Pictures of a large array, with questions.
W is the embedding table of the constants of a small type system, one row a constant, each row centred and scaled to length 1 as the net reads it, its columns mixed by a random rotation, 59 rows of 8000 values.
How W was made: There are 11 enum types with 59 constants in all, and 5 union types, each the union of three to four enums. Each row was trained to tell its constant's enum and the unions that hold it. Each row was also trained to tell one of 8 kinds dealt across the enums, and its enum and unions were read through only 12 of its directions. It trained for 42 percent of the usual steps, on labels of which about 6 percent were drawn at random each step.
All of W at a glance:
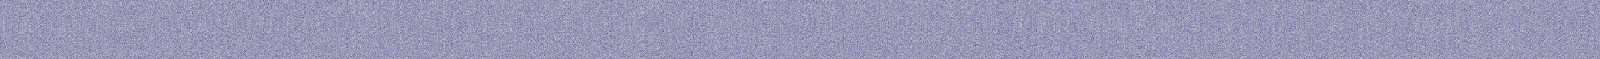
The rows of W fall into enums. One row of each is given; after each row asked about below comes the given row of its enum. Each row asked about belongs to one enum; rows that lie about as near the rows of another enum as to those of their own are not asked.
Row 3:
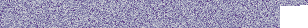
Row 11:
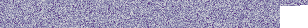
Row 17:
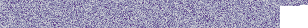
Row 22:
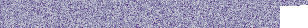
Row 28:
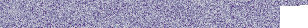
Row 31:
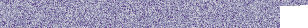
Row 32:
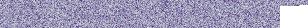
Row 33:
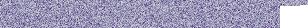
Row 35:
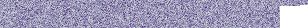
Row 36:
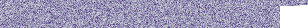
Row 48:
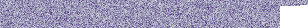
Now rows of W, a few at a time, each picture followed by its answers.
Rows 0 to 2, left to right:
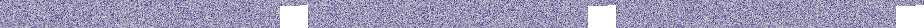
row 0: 33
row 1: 31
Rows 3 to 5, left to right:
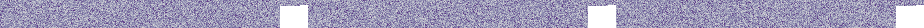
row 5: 48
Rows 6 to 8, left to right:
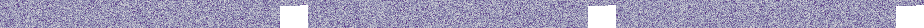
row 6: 33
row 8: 11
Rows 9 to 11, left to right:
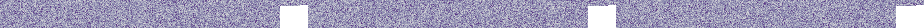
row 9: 36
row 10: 22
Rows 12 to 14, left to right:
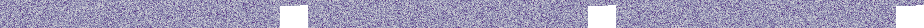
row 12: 31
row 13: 11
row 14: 17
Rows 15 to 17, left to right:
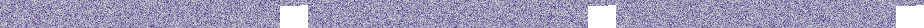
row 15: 32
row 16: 11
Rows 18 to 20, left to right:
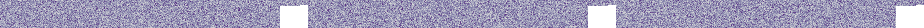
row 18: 36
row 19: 22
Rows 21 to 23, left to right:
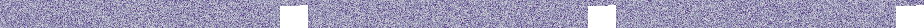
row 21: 36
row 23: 31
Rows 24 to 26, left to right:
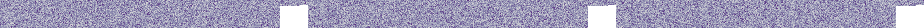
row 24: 22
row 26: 17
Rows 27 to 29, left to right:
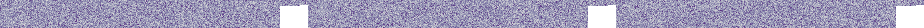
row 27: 22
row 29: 28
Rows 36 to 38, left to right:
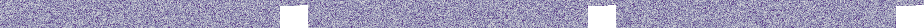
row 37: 33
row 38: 33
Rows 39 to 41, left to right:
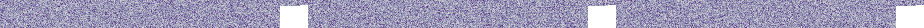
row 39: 11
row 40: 36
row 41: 36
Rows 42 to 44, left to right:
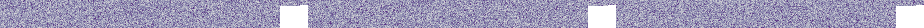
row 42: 32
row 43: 33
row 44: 11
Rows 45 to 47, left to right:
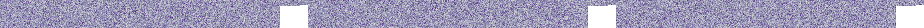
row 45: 31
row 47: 33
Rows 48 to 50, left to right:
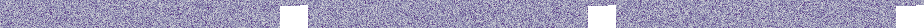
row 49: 31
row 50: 32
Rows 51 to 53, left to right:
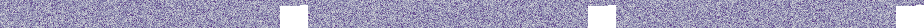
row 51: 22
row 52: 11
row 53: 17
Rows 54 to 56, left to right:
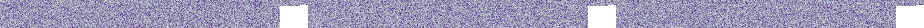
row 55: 22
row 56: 48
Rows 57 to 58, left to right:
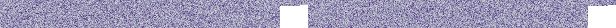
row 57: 35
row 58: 31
